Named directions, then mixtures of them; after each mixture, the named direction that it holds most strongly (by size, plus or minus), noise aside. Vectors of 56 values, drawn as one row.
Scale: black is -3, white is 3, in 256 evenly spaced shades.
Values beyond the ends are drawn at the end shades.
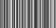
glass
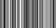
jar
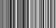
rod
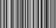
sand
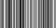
jar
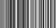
rod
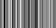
jar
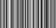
sand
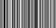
glass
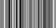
jar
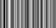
sand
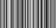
sand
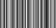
sand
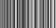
rod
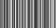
glass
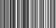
rod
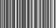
glass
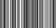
jar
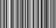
sand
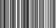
jar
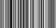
glass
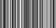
jar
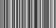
glass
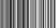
rod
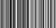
rod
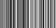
rod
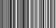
rod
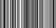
jar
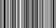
jar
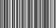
glass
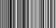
rod
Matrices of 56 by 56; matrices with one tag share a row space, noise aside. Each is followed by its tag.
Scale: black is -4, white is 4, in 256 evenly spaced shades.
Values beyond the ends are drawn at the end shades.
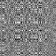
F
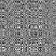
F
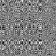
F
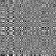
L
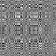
F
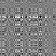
F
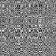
F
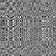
L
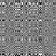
F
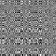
F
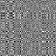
L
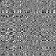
L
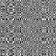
L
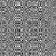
F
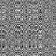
F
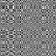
L
